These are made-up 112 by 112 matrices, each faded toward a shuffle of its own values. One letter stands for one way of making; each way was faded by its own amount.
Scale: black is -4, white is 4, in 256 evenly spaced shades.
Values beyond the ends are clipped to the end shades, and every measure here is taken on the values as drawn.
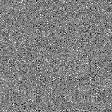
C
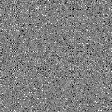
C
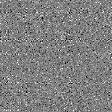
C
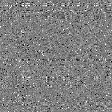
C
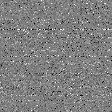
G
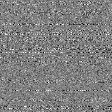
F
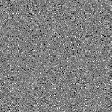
C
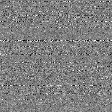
F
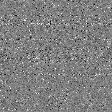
G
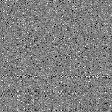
C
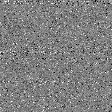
G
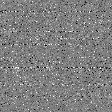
G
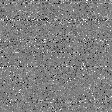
G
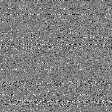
F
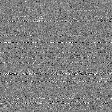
F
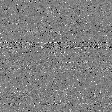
G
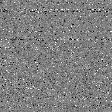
G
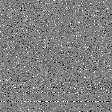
G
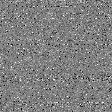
G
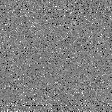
G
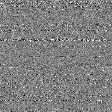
F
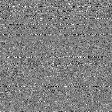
F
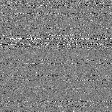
F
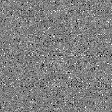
C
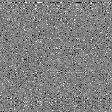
C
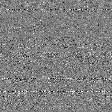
F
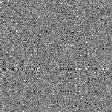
C
